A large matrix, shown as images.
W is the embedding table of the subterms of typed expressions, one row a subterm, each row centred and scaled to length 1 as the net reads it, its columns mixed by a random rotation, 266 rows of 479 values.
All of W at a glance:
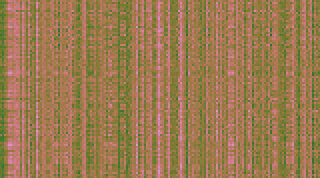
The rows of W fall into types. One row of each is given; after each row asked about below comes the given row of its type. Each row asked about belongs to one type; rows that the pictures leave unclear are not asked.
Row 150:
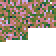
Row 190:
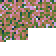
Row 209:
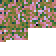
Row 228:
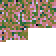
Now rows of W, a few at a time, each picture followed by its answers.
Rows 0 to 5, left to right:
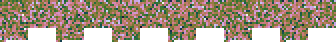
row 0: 228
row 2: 150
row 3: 190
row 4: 228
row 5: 190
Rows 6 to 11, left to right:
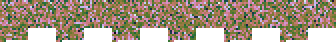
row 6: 150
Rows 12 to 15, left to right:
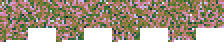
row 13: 150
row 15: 228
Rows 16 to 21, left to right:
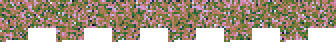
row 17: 228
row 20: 150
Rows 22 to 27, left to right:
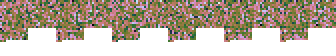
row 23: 228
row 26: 209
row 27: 209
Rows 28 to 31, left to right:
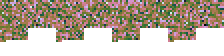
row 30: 150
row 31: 228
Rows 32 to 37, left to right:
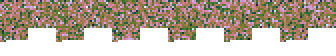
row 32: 190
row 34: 190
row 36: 150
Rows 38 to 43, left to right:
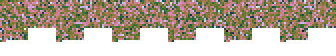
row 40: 150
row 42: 190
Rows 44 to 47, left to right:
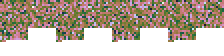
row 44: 190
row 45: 190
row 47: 228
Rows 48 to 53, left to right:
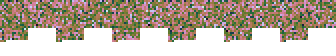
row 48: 228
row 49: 150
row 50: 209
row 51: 190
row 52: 190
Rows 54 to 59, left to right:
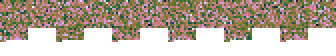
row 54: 190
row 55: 150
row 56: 209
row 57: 228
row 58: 150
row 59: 209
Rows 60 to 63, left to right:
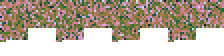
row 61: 209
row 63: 228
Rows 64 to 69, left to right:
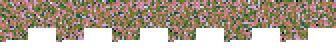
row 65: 209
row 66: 190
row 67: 190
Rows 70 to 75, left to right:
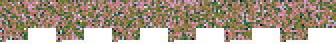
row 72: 190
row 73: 150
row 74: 228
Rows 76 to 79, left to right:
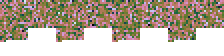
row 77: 228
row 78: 209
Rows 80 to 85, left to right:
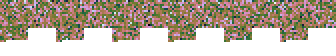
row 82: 228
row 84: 150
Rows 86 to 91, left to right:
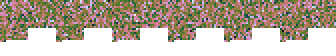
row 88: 228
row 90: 209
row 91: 190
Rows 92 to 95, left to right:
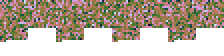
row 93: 150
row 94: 228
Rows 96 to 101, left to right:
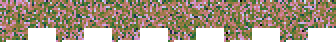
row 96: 150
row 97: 209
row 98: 209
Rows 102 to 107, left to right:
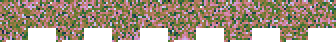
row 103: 190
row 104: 209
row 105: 190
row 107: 150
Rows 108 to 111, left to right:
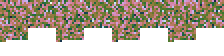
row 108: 150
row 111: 150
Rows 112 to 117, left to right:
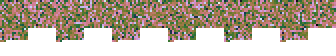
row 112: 228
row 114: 209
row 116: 190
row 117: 228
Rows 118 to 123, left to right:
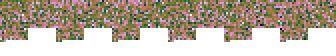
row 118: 228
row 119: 150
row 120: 150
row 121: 228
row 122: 228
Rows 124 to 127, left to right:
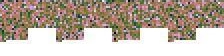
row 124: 190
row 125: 209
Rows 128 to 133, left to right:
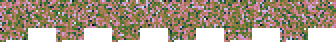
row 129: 228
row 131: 190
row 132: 209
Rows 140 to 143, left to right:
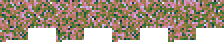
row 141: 190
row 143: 150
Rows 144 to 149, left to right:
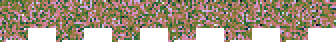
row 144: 228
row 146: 150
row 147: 209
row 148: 228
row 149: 228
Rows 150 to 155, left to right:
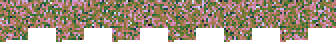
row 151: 150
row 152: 228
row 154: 190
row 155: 209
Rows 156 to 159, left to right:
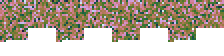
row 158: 150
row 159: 150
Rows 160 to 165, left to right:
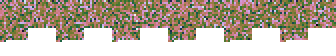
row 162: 228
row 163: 190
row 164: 150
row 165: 209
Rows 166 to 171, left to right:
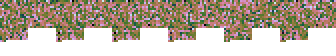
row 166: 209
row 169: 228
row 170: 150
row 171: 190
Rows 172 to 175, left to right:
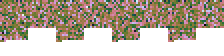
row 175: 209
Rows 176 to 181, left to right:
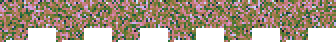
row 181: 190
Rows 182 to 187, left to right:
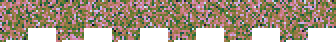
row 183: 209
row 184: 190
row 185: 228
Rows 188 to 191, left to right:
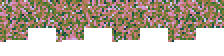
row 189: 190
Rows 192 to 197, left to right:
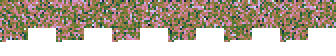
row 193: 150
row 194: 209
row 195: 190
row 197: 190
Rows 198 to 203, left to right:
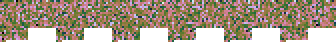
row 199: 190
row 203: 209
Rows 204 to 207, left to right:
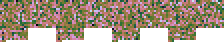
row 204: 228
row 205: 209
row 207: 150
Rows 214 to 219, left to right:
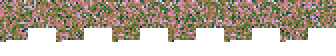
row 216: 150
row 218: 150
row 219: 190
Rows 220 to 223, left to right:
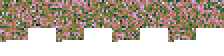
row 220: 228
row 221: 150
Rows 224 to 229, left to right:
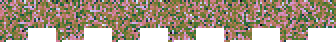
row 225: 209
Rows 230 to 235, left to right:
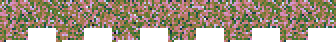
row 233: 190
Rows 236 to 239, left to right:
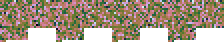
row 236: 209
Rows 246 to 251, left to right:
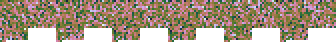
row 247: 209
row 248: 190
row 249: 190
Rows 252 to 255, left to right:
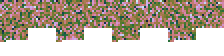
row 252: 190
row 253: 190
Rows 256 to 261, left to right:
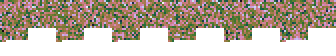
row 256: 190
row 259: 150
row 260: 190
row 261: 190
